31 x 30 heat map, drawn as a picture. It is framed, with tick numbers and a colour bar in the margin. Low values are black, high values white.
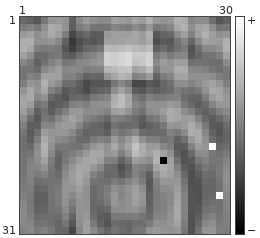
Odd rows or columns: none. Odd patch: higher, in the top middle. Ninth with the highest average: top middle. Rings: centred on the bottom middle. Lone odd cells: 3, 2 higher and 1 lower than their neighbours.
